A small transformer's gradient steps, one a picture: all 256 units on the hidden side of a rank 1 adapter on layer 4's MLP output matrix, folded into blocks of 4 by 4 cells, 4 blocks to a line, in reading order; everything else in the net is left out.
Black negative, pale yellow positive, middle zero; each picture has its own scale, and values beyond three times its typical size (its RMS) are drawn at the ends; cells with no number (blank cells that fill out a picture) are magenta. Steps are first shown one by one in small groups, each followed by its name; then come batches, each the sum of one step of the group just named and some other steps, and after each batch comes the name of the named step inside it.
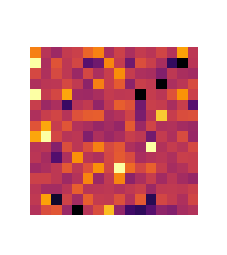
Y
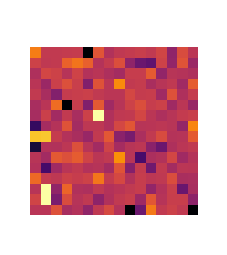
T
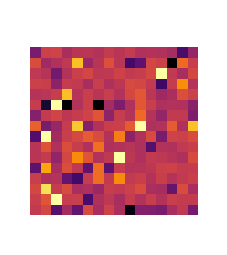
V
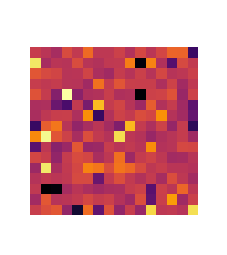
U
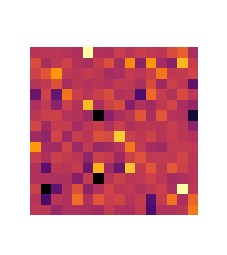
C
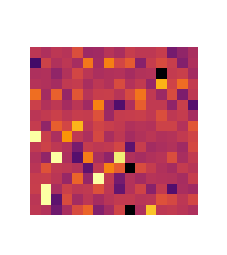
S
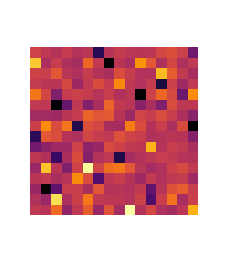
U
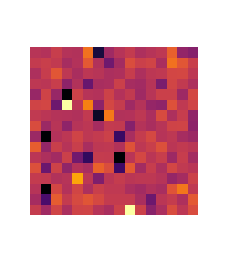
C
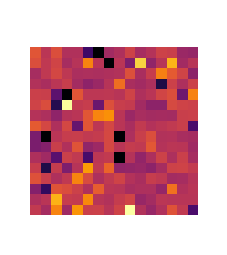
T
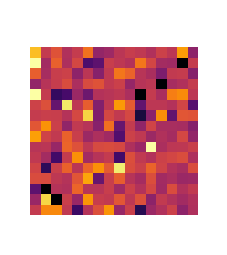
Y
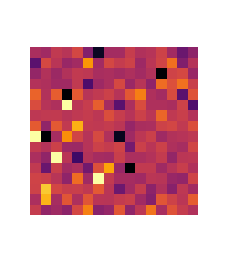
S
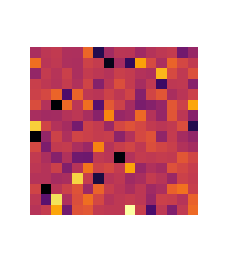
C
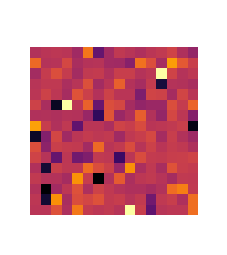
C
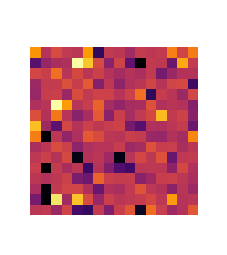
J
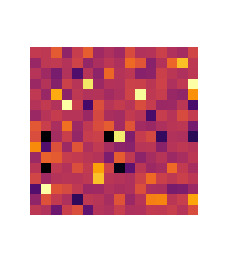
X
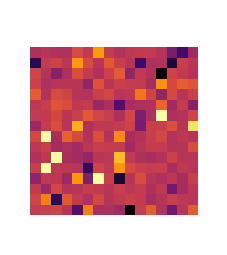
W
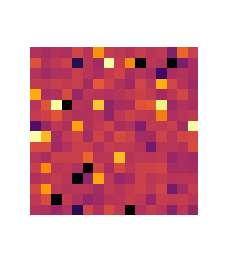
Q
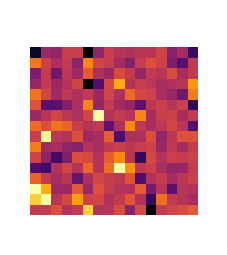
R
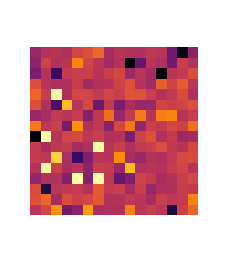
W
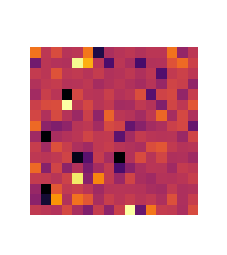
J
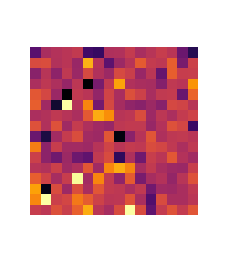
R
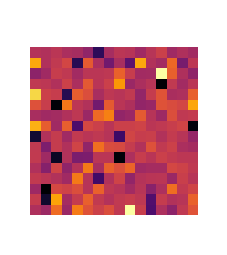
Q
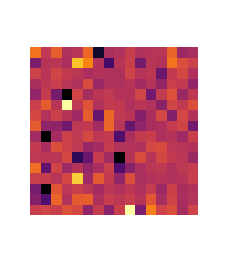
J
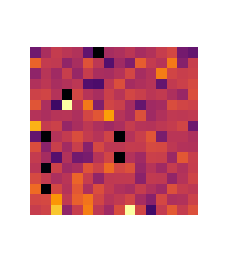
R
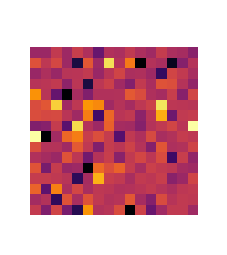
Q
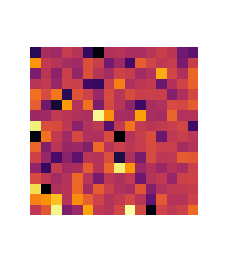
R
